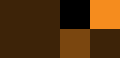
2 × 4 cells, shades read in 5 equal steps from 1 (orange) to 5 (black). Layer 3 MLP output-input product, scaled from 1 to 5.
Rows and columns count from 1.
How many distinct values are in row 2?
2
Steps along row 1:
same up down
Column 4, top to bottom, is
1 4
